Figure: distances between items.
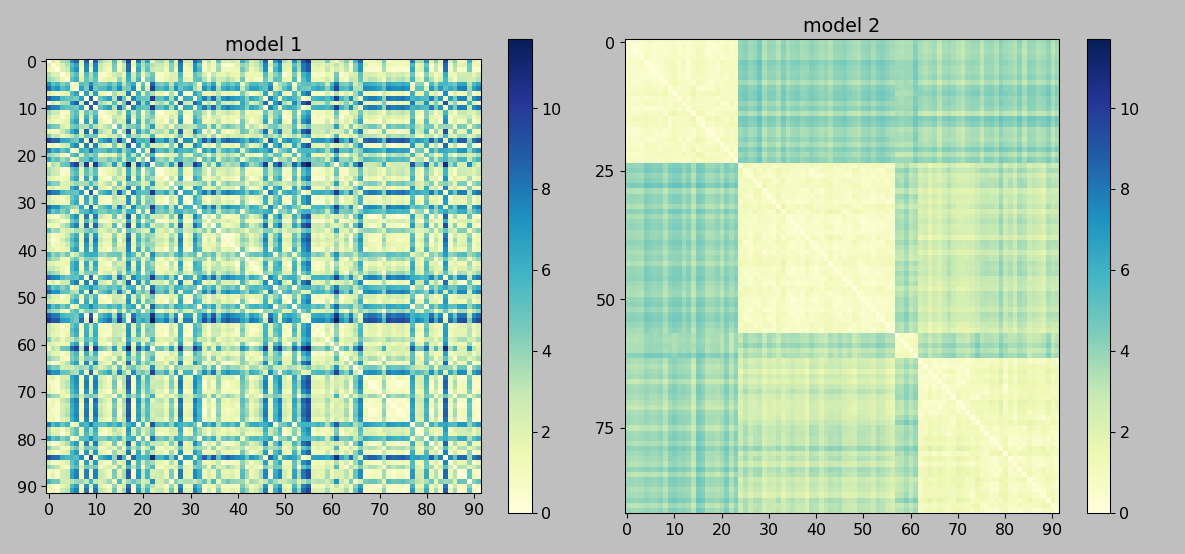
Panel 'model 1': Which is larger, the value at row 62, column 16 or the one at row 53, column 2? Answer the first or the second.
the second
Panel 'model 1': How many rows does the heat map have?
92
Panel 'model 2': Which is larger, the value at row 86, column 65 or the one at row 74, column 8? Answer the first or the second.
the second
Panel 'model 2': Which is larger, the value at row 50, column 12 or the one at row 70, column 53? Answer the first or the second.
the first
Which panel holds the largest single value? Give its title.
model 1
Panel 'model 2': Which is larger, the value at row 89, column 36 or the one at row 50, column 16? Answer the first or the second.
the second
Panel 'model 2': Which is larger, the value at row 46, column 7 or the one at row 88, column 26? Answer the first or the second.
the first
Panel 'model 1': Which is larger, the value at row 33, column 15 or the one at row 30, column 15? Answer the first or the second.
the second
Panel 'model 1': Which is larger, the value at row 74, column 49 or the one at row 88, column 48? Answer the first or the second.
the first
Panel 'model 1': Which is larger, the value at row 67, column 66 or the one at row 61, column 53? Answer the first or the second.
the first
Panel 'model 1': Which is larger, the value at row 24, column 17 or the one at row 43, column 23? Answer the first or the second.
the first
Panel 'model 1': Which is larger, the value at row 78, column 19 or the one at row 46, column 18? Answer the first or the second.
the second
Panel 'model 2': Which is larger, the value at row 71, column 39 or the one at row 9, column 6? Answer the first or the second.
the first
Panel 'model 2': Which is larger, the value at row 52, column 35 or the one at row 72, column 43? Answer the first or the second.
the second
